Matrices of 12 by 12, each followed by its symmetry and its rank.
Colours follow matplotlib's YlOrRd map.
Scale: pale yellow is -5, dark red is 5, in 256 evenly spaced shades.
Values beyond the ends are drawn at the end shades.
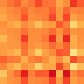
antisymmetric, rank two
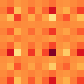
symmetric, rank one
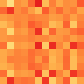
neither, rank two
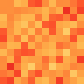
symmetric, full rank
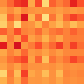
antisymmetric, rank two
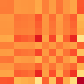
symmetric, rank one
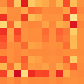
antisymmetric, rank two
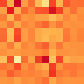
neither, rank two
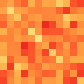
symmetric, full rank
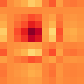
symmetric, rank one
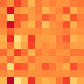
neither, rank two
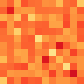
symmetric, full rank
